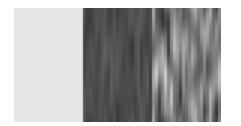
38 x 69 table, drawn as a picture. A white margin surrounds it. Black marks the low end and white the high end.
It is made of 1 by 3 panels. Panel 1,1: very high, flat. Panel 1,2: low, streaked downward, faint in contrast. Panel 1,3: middling, streaked downward, strong in contrast.
